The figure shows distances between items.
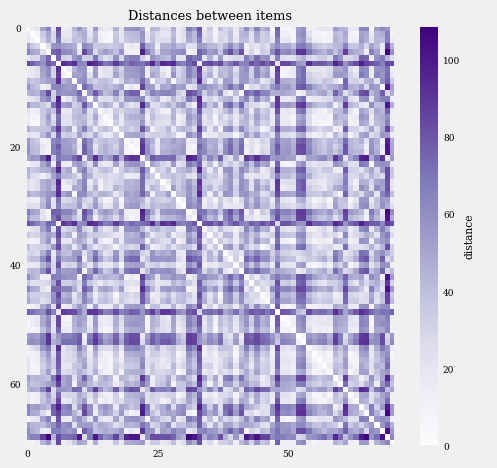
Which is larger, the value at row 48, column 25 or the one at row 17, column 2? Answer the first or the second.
the first
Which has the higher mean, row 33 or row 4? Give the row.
33
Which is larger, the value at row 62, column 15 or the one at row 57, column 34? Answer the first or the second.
the second
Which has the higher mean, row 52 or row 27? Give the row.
52
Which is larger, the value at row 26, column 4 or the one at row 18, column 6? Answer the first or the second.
the second
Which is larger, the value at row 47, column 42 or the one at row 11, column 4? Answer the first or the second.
the second
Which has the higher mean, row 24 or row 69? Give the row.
69
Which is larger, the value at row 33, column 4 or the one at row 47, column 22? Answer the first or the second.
the first
